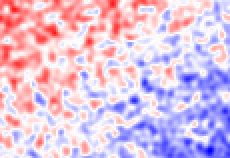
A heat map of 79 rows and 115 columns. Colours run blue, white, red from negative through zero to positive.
Slope: up to the top left. Lone odd cells: none. Average level on the scale: 50%. Odd rows or columns: none.
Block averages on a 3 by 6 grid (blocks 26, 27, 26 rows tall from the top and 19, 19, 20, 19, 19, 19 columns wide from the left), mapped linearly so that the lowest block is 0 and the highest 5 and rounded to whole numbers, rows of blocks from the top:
544432
443221
332110
